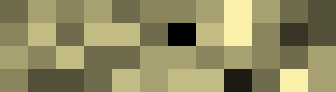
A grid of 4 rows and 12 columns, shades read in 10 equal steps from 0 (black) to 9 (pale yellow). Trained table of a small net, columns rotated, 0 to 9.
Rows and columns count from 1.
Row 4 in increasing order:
1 3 3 4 4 5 6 6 7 7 7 9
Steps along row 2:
up down up same down down up up down down up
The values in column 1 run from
4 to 6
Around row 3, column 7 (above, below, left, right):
0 7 6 5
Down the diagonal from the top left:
4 7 7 4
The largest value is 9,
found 3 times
